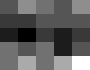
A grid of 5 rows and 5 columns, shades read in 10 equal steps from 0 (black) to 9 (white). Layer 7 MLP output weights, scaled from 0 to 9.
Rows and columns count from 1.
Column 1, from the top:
3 2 1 4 4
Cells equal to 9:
1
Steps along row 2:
same up same same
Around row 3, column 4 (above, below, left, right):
3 1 2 2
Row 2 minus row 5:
-2 -4 -1 -3 -6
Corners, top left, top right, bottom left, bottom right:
3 5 4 9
